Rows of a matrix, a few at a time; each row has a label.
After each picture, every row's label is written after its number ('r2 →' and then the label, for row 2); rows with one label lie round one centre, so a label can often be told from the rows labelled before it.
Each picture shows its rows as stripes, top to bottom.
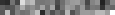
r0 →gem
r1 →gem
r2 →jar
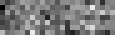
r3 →gem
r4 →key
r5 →jar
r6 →gem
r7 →key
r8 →key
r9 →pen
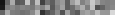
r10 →key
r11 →key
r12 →jar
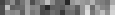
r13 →key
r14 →jar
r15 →jar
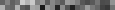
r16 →gem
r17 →pen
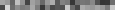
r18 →pen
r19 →jar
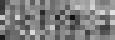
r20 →key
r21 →key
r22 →jar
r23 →pen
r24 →jar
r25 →pen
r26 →gem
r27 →key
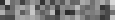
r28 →jar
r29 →gem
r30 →pen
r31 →gem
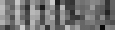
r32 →pen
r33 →pen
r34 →pen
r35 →pen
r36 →pen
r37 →gem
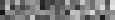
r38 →jar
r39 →jar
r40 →key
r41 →gem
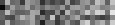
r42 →jar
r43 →key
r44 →jar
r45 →gem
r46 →jar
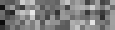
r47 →gem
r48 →key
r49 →gem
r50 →gem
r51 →key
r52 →key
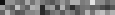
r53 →key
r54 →pen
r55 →jar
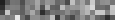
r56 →key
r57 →key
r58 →jar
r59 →pen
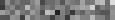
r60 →jar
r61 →key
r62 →pen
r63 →key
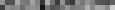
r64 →pen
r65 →jar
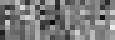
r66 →pen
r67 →gem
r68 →jar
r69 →gem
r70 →jar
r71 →jar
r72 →key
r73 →key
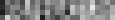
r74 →key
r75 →key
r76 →key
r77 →jar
